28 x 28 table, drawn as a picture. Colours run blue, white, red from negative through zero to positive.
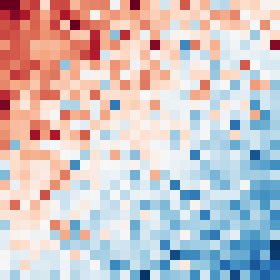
Histogram: bell-shaped. Stripes: none. Slope: up to the top left. Ninth with the lowest average: bottom right.
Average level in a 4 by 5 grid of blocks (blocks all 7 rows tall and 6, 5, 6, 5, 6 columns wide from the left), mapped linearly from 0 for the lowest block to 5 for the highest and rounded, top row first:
5 4 4 3 3 / 4 3 3 2 2 / 3 2 2 1 1 / 2 2 1 1 0
